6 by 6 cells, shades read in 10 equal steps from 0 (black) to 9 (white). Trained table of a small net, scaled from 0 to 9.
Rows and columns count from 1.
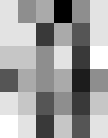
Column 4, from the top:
0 6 8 6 5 7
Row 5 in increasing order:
2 3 5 7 7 8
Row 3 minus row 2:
-1 -1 3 2 -1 1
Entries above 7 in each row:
2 3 2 0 1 3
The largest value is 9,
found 2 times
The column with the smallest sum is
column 5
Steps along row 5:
down down up down up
